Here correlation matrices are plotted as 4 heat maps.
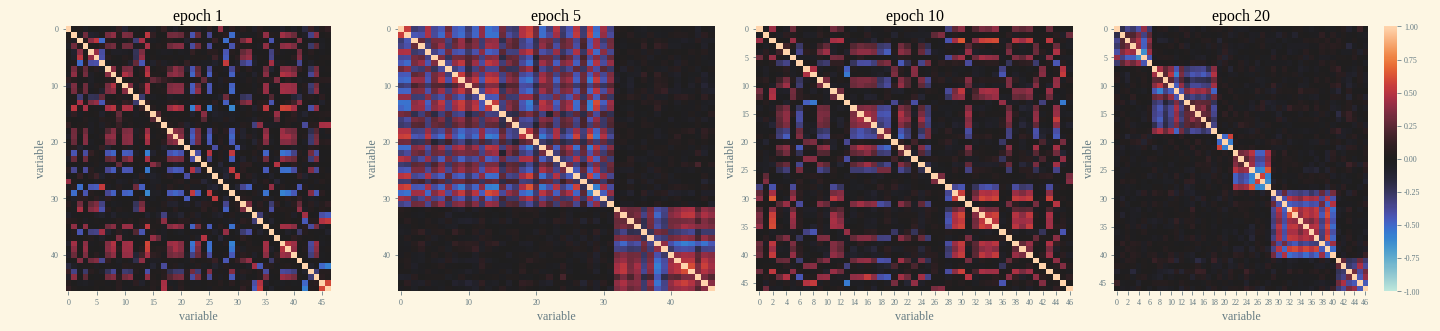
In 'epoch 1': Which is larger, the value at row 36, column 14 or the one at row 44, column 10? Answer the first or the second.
the second
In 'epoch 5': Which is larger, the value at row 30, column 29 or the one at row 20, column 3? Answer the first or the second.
the second
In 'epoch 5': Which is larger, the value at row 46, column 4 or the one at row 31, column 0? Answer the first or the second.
the first
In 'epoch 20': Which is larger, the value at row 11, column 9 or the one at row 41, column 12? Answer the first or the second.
the second
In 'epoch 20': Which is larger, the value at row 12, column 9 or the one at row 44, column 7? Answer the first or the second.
the first
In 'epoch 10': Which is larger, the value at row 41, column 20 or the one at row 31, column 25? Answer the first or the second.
the first
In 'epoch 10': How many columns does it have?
47
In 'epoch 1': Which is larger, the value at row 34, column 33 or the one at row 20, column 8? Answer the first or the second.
the second
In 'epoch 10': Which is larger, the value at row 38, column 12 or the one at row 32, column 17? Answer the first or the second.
the first
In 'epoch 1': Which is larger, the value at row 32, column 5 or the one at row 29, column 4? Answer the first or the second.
the first
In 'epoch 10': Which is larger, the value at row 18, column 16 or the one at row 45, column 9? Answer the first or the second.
the second
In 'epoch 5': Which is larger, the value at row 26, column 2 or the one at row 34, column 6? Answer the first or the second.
the second
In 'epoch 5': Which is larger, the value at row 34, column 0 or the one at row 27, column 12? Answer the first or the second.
the first
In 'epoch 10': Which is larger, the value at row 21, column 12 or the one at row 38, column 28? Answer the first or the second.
the first
